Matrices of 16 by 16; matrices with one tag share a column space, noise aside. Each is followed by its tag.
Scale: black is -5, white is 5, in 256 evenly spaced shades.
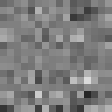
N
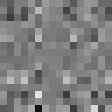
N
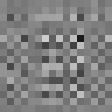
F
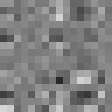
N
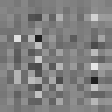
F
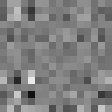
N
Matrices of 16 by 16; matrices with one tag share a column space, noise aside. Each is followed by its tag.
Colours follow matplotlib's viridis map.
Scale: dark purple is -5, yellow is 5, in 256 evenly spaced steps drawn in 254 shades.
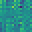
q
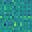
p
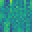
q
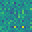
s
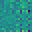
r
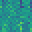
q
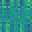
q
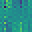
q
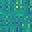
q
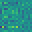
s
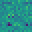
p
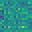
s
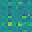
p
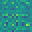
p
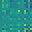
r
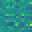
p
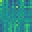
q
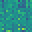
r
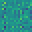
s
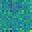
r
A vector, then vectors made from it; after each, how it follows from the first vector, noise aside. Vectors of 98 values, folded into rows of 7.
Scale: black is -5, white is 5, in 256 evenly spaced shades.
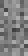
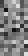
scaled up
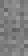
shrunk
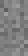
shrunk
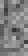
sign-scrambled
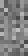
negated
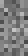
negated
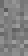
shrunk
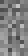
wrapped around
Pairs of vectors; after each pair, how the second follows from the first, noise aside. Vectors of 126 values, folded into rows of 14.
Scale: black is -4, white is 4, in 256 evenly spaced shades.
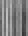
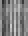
wrapped around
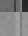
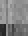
reversed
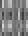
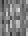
wrapped around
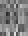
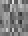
reversed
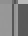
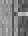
wrapped around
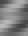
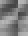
wrapped around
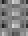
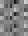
wrapped around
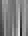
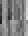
wrapped around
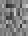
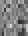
wrapped around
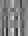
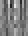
reversed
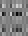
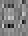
wrapped around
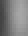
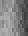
reversed
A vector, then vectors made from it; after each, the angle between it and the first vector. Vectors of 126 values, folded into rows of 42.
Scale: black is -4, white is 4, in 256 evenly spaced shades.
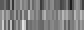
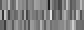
orthogonal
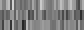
nearly opposite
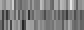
nearly opposite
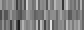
orthogonal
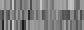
nearly opposite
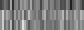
nearly parallel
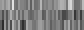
nearly opposite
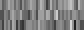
partly opposed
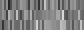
orthogonal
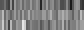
nearly parallel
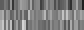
nearly parallel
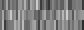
partly aligned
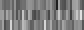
partly aligned
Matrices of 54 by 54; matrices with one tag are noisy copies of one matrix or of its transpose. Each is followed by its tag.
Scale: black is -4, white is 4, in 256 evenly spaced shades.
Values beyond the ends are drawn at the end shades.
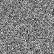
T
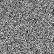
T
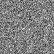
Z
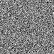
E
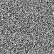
E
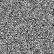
T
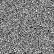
T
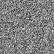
Z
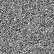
Z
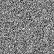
Z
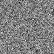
T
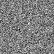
Z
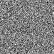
E
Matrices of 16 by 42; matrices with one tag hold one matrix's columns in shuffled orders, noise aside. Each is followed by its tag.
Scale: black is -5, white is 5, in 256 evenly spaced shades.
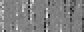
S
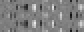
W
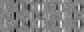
W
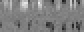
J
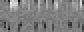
J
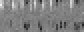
J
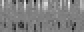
J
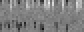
J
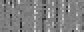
S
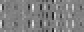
W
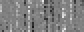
S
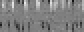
J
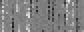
S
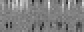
J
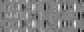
W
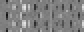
W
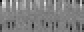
J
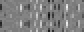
W
